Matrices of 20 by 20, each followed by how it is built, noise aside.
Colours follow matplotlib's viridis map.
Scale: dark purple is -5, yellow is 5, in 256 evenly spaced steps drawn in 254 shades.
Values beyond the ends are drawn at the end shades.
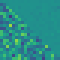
lower triangular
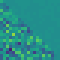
lower triangular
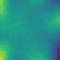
smooth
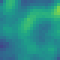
smooth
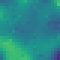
smooth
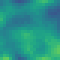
smooth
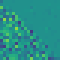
lower triangular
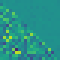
lower triangular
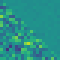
lower triangular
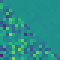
lower triangular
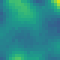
smooth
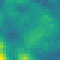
smooth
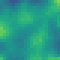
smooth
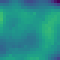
smooth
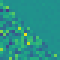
lower triangular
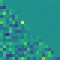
lower triangular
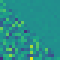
lower triangular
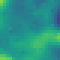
smooth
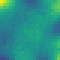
smooth
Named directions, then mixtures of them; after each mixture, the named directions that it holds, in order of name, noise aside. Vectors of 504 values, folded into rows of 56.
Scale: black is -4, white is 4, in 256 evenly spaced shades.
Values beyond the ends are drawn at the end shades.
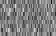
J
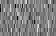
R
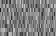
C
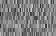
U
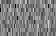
C, R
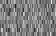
J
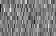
J, R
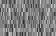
C, J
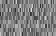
U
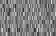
J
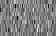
J, R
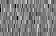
R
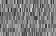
U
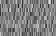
R, U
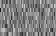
C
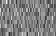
C, U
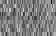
J, U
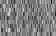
J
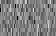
C, R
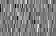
R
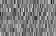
J, U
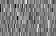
R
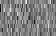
J, R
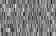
J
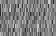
R, U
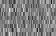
C, J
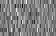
C, R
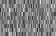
C, J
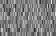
J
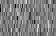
R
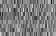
J, U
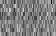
J, U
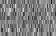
J
